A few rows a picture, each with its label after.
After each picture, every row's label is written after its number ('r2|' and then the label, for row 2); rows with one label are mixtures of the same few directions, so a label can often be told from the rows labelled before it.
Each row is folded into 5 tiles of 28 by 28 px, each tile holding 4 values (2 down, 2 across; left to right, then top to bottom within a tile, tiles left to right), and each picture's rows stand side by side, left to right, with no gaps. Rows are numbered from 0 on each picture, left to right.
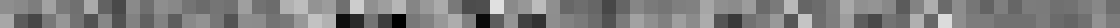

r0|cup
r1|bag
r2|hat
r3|hat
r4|hat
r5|cup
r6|cup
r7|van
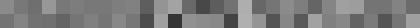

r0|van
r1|bag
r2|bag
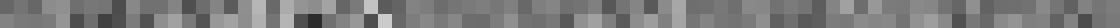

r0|cup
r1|cup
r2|cup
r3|bag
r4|cup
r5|cup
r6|van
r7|cup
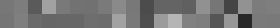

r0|van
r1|cup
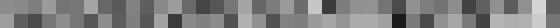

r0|cup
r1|bag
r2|van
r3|cup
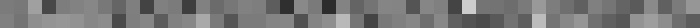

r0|van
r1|van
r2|van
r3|van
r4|bag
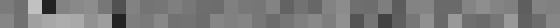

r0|van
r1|bag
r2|cup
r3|bag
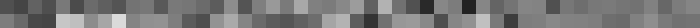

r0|hat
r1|bag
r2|bag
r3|van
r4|bag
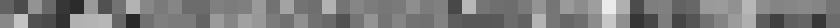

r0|bag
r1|cup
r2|van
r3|van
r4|hat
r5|hat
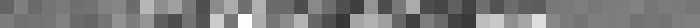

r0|van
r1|cup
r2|bag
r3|hat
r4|bag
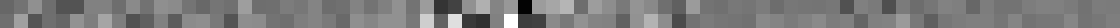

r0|bag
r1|bag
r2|cup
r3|bag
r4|van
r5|hat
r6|van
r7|bag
